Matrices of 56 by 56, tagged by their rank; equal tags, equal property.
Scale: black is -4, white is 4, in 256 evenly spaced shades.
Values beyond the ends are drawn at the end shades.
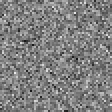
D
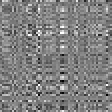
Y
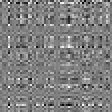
Y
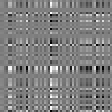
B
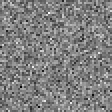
D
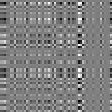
B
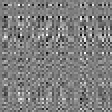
Y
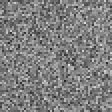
D
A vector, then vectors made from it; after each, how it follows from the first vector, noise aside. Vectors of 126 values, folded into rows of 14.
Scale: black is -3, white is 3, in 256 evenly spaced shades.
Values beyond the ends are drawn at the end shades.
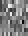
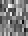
copied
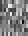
copied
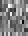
copied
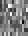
copied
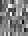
copied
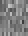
shrunk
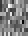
copied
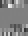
partly zeroed
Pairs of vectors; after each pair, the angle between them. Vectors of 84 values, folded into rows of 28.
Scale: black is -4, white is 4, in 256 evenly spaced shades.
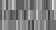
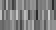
nearly opposite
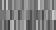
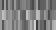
partly opposed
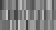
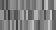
partly aligned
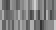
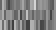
partly aligned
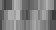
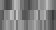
nearly parallel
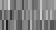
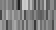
orthogonal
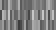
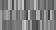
orthogonal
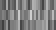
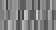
partly opposed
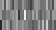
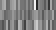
orthogonal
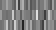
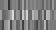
partly aligned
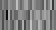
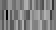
nearly parallel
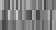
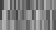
nearly opposite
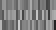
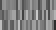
nearly parallel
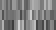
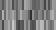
nearly opposite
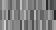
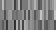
partly opposed
